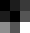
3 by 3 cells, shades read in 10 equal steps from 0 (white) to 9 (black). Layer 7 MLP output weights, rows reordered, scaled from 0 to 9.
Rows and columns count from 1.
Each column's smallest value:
4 6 0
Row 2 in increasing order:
6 8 9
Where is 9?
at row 1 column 1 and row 2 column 2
